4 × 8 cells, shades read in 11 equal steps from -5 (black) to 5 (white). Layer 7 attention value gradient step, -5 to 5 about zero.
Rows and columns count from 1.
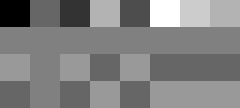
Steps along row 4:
up down up down up same same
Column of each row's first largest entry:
6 1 1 4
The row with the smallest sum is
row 3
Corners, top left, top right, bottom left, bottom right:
-5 2 -1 1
